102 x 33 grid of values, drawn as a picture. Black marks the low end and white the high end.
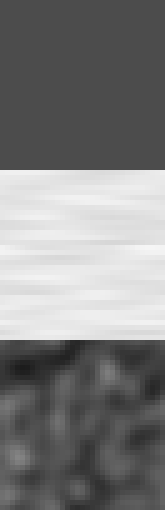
It is made of 3 by 1 panels. Panel 1,1: low, flat. Panel 2,1: very high, streaked across, faint in contrast. Panel 3,1: low, blotchy.
